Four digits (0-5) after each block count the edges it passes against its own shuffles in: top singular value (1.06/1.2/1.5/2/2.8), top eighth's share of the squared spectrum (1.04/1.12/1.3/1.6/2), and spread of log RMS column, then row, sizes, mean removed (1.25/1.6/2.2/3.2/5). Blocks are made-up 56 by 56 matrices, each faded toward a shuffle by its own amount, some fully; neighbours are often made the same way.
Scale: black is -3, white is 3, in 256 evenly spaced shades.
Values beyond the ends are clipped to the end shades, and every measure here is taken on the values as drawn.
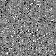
2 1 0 0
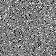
0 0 0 0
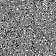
0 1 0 0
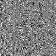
3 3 1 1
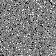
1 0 0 0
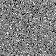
2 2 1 0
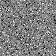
0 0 0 0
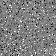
1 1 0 0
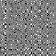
4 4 3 2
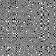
4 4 2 2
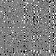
4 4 3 2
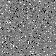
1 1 0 0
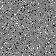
0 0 0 0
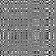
5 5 4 4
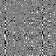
4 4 3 2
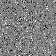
2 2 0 0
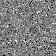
2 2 0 0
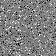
1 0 0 0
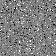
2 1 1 0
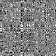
4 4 2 2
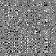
4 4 2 2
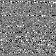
1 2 0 3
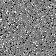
0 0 0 0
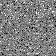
0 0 0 0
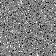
0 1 0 0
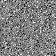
2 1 0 0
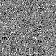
3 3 0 1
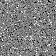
0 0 0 0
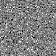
3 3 1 1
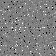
1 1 0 1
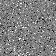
0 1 0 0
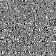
1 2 1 3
